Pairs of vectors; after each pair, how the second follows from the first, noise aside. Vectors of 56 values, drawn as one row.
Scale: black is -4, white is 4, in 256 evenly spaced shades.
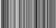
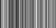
negated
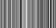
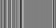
partly zeroed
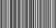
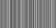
shrunk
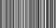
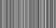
shrunk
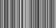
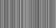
shrunk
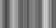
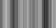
negated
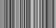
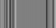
partly zeroed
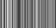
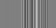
partly zeroed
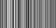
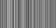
shrunk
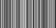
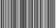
negated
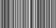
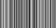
negated
